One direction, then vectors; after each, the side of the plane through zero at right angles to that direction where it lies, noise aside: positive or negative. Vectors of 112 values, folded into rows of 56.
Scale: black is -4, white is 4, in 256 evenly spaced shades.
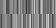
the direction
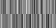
negative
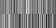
negative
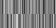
positive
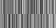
negative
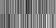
positive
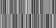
negative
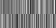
negative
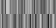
negative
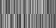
positive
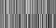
negative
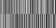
negative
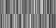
positive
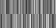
positive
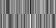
positive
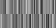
negative
